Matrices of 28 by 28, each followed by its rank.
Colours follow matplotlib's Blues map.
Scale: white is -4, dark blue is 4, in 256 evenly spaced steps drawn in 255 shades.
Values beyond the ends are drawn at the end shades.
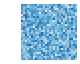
full rank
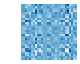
three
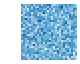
full rank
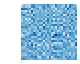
five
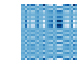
one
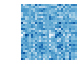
five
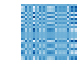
one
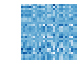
three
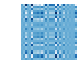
one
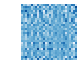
three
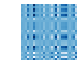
one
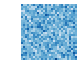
full rank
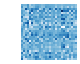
five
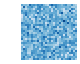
full rank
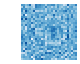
five
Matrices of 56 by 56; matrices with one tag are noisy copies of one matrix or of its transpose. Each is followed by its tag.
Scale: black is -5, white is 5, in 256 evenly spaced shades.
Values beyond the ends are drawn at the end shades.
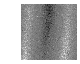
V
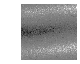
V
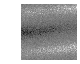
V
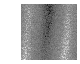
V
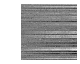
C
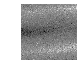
V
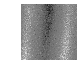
V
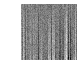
C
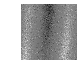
V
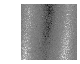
V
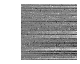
C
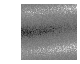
V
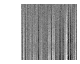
C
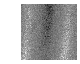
V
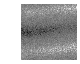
V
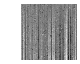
C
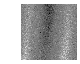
V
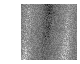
V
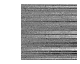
C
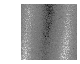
V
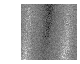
V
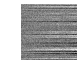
C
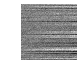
C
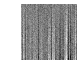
C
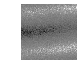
V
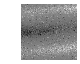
V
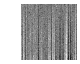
C
